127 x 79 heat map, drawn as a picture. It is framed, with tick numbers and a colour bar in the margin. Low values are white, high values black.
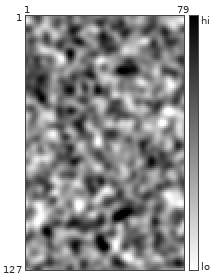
No overall slope runs across the table. There are no lone odd cells. The field is mottled with small blotches. No seam splits the table.
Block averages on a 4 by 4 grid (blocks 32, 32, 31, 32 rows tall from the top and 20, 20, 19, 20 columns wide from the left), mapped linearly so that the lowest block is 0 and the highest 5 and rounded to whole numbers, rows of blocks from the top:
3544
4420
2333
2544
